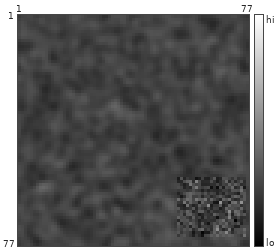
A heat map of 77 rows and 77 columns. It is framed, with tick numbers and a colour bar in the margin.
Grain: blotchy. Odd patch: rougher, in the bottom right. Histogram: heavy tails on both sides. Slope: none.
